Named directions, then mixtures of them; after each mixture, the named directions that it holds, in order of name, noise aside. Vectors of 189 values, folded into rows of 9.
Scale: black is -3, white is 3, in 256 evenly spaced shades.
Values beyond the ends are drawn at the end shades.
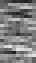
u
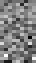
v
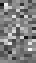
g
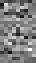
g, u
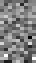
v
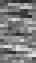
u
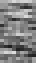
u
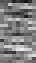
u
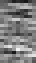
u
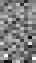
v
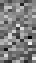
g, v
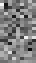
g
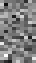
g, v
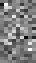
g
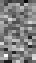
u, v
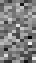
g, v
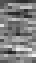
u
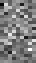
g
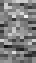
g, u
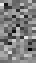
g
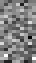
v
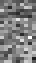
u, v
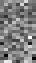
v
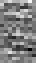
g, u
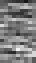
u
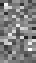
g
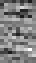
g, u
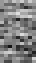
u, v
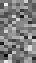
g, v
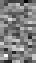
u, v
